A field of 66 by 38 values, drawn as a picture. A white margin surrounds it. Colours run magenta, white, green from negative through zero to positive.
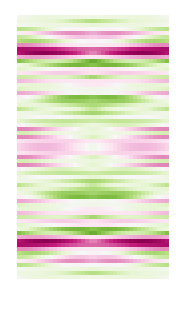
Its left and right halves mirror each other, and so do its top and bottom. Streaks run across, left to right. The centre is the calmest part.
